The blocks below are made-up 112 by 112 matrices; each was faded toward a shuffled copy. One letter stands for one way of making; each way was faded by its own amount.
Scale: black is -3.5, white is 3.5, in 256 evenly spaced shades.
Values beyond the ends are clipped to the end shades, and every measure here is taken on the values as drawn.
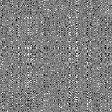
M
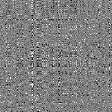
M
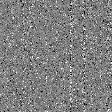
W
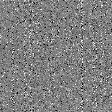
W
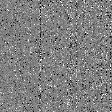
W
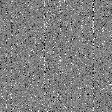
W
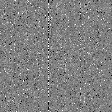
W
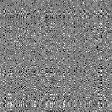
M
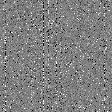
W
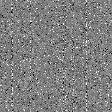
W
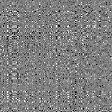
M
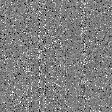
W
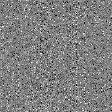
W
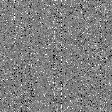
W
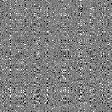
M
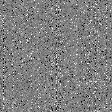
W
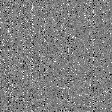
W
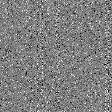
W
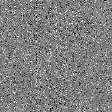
W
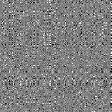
M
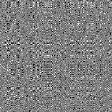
M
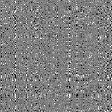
M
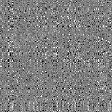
M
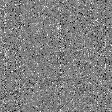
W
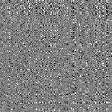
M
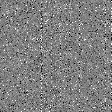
W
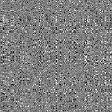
M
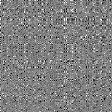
M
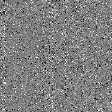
W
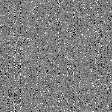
W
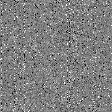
W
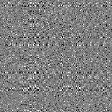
M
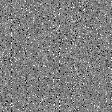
W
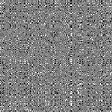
M
